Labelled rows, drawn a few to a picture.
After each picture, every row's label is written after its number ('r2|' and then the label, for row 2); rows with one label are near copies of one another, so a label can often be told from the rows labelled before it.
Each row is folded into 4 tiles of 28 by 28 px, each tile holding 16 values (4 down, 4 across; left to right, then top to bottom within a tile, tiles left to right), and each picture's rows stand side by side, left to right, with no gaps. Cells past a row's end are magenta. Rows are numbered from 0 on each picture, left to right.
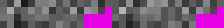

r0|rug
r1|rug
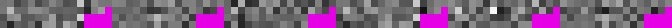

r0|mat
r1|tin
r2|rug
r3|mat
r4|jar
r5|tin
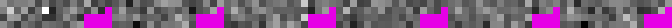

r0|jar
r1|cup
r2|mat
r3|rug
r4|mat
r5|cup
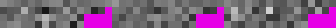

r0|tin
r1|tin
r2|jar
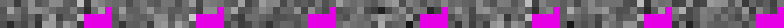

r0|mat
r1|mat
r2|rug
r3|tin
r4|mat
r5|mat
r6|rug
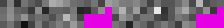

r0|cup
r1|jar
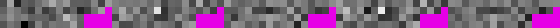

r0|cup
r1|jar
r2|tin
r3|jar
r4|tin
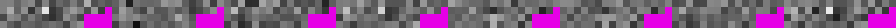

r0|jar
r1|cup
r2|rug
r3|jar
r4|tin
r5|tin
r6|rug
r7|jar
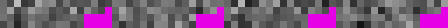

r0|rug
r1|mat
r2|rug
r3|cup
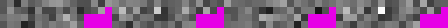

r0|cup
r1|jar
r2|tin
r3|jar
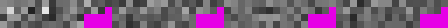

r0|jar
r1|rug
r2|tin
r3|rug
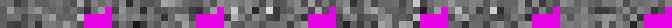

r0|mat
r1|cup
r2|jar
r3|mat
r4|jar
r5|tin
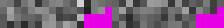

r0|mat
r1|rug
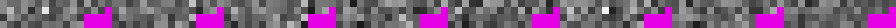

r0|jar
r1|mat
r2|mat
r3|cup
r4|rug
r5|jar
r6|cup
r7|rug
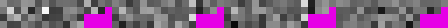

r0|jar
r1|mat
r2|mat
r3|tin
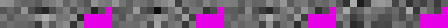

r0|tin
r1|tin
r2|tin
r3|rug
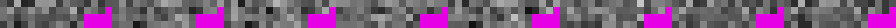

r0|rug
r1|cup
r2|cup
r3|tin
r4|cup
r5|mat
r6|rug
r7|rug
